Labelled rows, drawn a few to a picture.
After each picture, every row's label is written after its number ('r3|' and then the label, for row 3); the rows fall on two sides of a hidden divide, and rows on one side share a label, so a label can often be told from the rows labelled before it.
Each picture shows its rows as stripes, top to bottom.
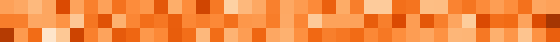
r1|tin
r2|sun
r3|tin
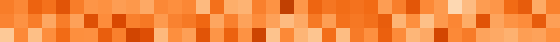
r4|tin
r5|tin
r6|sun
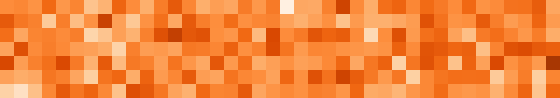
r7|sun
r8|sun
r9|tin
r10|sun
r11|sun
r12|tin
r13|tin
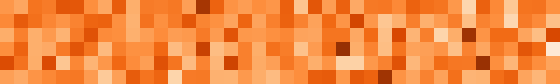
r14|tin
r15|tin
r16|sun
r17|tin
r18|sun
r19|tin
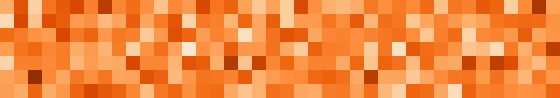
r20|sun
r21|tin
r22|tin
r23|tin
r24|sun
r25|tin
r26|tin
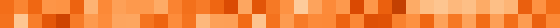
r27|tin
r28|tin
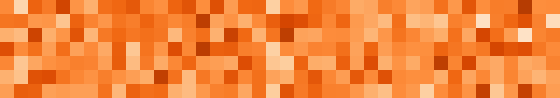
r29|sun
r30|tin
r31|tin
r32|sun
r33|sun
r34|tin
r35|tin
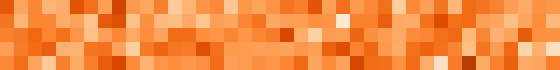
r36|tin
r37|sun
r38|tin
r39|tin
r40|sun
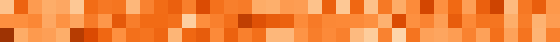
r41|sun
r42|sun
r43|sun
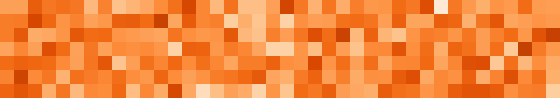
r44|tin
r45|tin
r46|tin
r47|sun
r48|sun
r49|sun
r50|sun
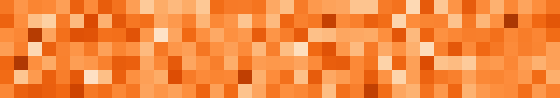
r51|sun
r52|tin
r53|sun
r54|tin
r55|tin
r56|tin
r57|tin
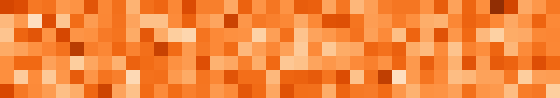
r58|sun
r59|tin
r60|tin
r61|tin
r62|sun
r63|tin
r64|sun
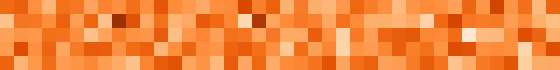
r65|sun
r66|tin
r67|tin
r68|sun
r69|tin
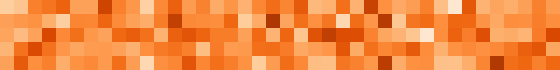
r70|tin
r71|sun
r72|tin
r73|tin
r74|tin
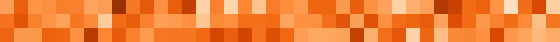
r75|tin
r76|sun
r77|sun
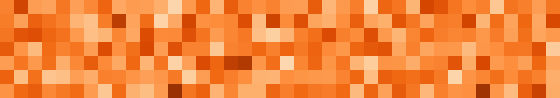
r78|sun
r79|sun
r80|tin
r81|tin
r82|sun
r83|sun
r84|tin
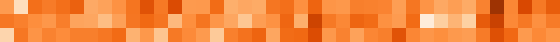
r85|tin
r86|tin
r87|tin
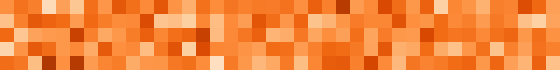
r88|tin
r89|sun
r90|sun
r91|tin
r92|tin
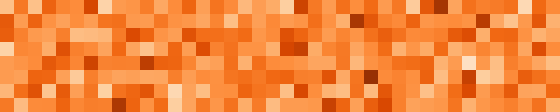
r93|sun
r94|tin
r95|sun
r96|tin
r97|tin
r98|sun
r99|sun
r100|tin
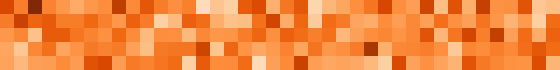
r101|sun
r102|sun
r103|sun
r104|tin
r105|sun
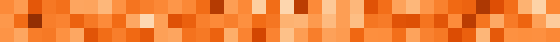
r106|sun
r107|sun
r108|sun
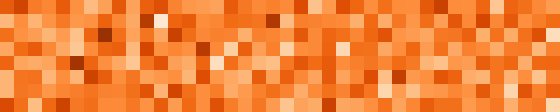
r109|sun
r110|sun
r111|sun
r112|sun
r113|tin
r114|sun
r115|tin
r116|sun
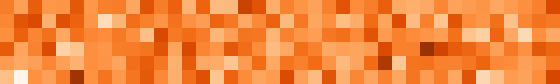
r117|tin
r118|sun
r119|tin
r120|sun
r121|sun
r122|tin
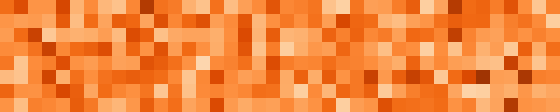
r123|sun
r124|tin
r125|sun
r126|tin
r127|tin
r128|sun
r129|tin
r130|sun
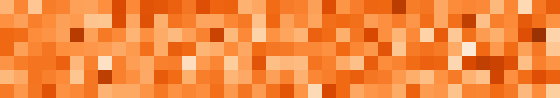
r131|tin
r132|sun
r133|tin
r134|tin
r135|sun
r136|tin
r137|tin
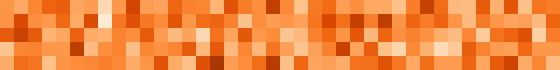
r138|tin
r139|tin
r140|sun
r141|tin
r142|sun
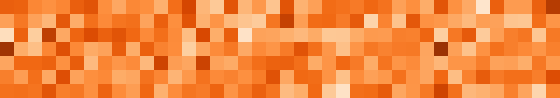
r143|tin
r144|tin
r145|sun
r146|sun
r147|tin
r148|sun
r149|sun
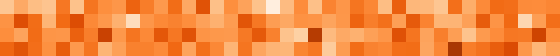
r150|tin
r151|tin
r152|tin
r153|sun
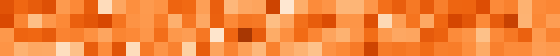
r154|sun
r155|sun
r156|sun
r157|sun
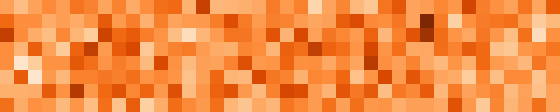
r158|sun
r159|sun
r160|sun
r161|tin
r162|tin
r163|tin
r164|tin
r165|tin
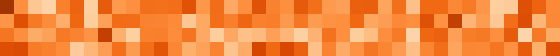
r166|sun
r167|sun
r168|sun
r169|sun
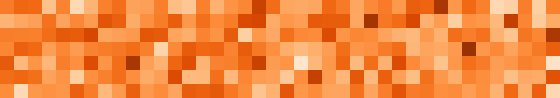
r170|sun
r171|tin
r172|tin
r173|sun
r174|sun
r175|sun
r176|tin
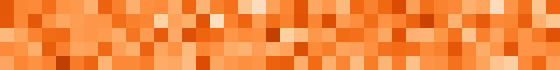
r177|sun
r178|sun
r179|tin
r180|sun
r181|tin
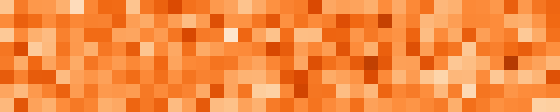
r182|tin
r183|tin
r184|tin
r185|tin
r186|tin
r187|tin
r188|tin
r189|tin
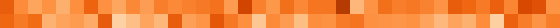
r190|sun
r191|tin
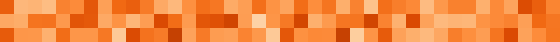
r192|sun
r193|tin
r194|tin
